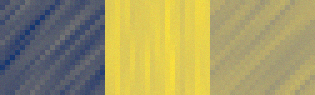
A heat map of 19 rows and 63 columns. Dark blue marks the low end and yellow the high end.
It is made of 1 by 3 panels. Panel 1,1: low, slanting up to the right. Panel 1,2: very high, streaked downward, faint in contrast. Panel 1,3: high, slanting up to the right, faint in contrast.
